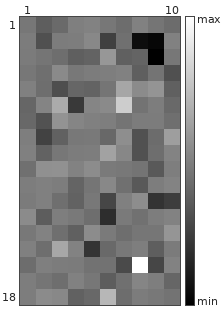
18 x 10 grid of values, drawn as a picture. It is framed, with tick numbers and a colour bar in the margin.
The ninth with the lowest average is the top right. The top right is the roughest part. A few values lie far out on both sides of the bulk.
